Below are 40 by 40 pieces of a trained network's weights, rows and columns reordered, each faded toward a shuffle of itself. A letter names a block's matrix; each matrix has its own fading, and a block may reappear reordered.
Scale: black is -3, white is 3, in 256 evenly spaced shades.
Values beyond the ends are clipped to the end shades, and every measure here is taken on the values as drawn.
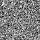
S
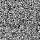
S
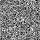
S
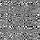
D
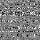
D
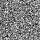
S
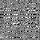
D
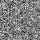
S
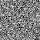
S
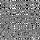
D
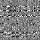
D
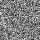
S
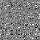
D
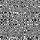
D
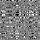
D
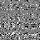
D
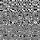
D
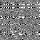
D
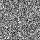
S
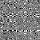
D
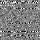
D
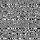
D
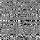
D
